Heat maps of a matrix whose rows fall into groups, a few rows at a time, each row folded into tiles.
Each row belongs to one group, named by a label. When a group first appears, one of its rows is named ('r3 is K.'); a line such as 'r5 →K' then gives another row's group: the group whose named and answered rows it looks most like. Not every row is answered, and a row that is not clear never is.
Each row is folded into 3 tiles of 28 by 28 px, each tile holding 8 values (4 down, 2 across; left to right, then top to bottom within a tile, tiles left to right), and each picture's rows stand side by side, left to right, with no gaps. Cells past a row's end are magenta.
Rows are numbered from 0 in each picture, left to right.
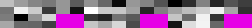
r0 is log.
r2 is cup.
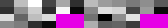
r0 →log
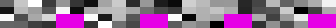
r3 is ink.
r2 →log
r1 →cup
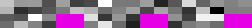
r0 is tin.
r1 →cup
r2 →ink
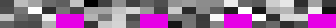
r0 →ink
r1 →cup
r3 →log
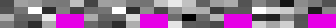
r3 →cup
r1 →ink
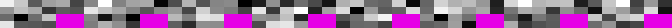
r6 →log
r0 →log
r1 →cup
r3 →cup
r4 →tin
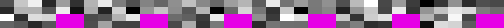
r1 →tin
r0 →log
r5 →cup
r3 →ink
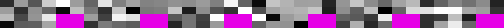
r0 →ink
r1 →ink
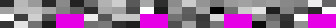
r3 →tin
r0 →cup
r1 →log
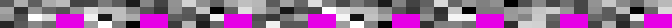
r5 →ink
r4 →cup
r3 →tin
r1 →cup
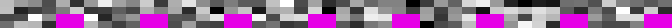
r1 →log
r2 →tin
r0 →tin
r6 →cup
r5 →ink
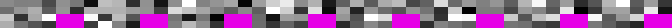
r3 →log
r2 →cup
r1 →cup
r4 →ink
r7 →log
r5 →ink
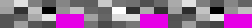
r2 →tin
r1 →ink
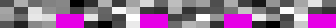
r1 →ink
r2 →tin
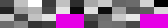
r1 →tin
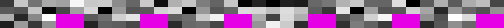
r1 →tin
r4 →tin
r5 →ink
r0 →ink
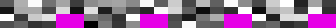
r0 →log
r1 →tin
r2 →tin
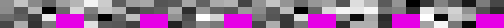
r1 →log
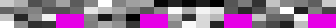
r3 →ink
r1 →cup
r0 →log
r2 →cup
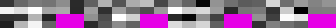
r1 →ink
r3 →ink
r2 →cup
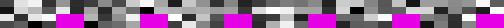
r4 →tin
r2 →cup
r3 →cup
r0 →log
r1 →ink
